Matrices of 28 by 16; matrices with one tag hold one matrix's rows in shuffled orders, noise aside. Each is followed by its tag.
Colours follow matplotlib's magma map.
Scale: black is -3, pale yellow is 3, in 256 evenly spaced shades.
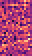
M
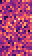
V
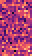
M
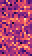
M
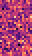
V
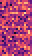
M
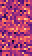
M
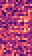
M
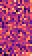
V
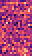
M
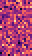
V
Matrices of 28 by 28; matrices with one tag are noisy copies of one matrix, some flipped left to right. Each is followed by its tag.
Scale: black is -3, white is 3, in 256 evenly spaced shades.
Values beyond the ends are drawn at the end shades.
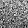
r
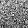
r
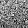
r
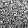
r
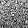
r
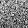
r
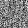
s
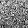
r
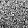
r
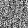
s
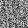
s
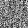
s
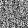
s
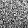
r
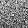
r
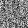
s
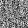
s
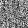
s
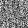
s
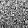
r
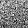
r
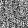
s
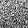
r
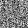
s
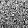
r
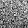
r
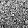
r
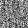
s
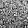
r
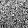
r
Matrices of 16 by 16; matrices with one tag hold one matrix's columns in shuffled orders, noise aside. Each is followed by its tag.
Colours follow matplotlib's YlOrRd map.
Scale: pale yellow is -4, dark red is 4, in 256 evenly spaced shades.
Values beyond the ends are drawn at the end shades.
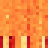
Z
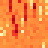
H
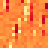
H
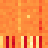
Z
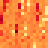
H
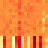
Z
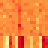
Z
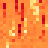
H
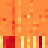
Z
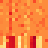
Z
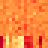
Z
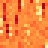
H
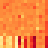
Z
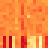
Z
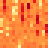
H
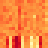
Z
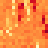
H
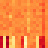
Z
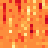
H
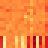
Z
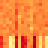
Z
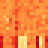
Z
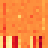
Z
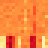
Z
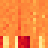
Z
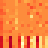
Z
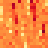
H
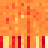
Z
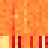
Z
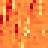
H
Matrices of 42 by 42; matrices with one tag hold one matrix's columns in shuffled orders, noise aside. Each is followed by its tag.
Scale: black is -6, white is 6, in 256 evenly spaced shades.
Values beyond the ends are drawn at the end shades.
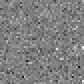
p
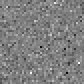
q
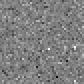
p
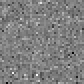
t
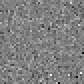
t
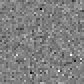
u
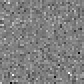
t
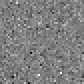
t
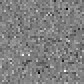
u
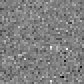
p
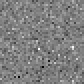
p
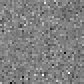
t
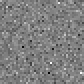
q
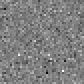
u
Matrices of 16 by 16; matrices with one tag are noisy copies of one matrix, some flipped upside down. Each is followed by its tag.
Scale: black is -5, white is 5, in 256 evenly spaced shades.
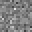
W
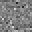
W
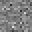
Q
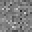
Q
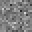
Q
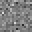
W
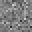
Q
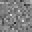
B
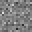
W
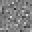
B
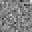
B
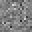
Q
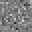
B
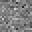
W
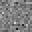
W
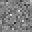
B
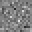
B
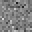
W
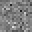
Q
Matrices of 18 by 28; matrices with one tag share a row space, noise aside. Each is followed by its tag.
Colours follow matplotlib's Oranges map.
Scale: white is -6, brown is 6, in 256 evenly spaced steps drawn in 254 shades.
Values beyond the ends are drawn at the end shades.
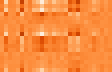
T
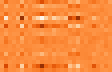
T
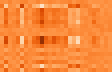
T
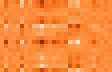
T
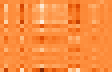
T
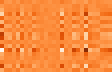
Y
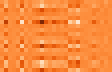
T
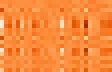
Y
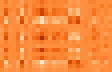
T
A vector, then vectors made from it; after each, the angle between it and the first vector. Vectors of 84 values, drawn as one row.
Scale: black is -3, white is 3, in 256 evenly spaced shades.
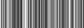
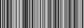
nearly opposite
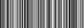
partly opposed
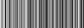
partly aligned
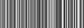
orthogonal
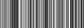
partly aligned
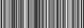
partly aligned
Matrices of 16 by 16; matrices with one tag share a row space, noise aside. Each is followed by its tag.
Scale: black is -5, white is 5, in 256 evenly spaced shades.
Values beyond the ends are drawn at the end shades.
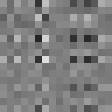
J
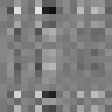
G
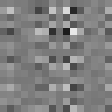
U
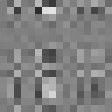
G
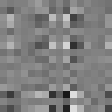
U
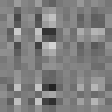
G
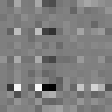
G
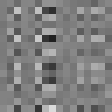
G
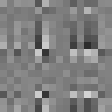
J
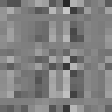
U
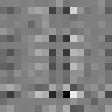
U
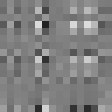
J
